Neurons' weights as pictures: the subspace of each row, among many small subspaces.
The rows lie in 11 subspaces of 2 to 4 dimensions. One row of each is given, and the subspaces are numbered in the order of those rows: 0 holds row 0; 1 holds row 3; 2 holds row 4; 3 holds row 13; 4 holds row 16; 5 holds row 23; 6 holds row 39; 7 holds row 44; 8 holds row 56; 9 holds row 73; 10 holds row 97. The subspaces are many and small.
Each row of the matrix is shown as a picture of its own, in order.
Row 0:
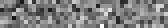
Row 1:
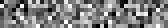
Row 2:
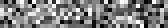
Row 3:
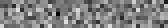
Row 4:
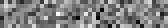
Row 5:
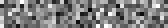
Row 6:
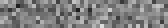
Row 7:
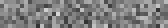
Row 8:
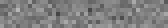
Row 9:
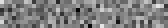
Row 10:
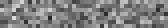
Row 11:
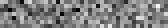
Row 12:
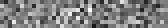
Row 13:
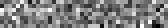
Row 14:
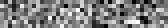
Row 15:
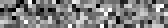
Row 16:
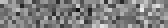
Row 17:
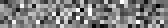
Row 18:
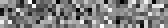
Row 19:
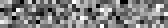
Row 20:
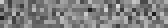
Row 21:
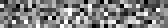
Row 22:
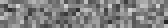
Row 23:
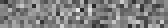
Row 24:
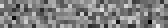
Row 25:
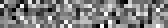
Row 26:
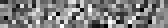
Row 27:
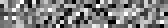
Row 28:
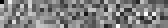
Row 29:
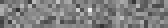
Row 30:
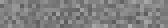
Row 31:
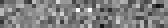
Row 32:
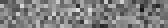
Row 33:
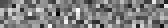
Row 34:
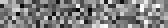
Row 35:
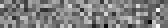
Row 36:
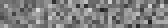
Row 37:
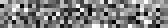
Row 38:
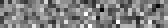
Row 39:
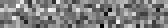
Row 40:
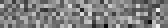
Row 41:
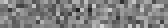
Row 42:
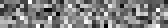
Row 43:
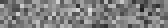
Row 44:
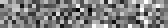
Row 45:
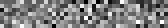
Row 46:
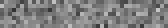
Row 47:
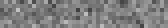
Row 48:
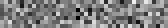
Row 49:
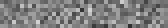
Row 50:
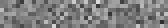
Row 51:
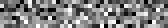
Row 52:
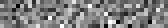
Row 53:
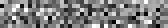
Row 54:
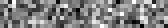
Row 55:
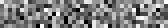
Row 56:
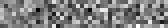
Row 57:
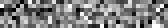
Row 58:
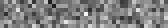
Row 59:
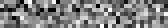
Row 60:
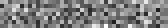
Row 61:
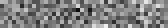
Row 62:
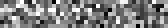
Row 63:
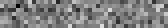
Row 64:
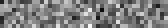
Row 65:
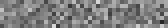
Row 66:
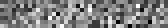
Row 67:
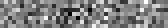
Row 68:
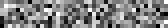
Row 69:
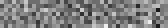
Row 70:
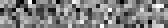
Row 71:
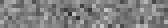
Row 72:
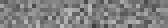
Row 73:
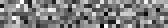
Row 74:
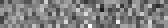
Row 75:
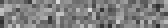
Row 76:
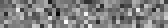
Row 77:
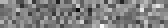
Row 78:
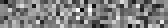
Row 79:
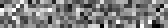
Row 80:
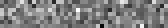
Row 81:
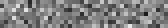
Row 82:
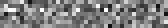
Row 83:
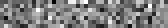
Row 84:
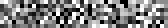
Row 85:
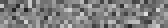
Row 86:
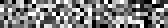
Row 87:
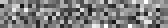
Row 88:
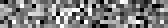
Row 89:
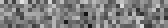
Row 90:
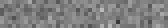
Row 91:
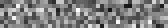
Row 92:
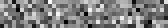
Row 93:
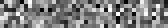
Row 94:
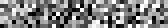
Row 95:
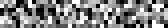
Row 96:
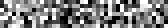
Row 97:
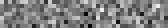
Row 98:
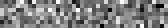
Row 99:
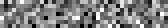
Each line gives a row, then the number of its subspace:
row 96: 9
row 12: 6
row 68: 1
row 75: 1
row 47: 10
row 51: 6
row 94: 8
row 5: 1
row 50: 8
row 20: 9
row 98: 7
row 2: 10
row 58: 10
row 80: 10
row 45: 8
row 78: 5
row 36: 8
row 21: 6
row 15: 0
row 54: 0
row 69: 3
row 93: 9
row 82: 9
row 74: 2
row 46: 10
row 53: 7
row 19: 0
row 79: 3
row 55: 1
